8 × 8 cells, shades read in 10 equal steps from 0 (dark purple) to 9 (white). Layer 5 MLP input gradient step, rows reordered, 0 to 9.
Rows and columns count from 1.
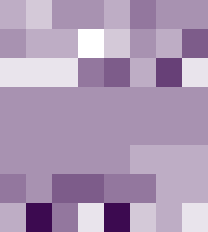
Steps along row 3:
same same down down up down up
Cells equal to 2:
1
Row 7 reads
4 5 3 3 4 4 6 6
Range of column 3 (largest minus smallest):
5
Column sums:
44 41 41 44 35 42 41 46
